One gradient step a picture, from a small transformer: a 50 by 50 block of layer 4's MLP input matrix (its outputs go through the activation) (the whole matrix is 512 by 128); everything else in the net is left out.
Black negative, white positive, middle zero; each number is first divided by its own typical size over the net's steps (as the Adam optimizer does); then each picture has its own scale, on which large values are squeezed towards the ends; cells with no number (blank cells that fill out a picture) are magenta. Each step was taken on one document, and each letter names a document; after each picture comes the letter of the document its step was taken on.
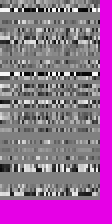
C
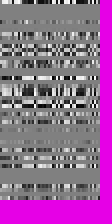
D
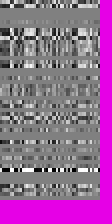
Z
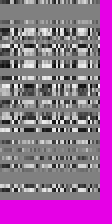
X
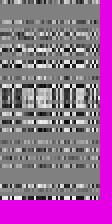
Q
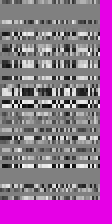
D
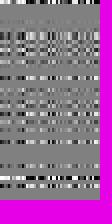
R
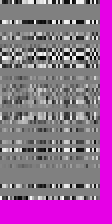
Q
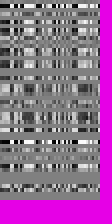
X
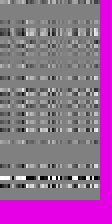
R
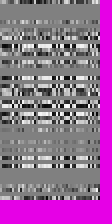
D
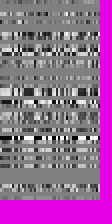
D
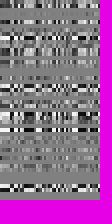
X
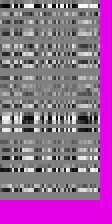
X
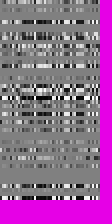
Q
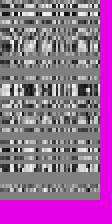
X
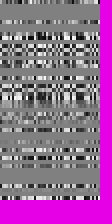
Q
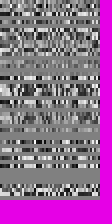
C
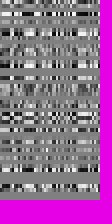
Z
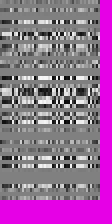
D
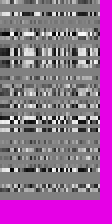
X
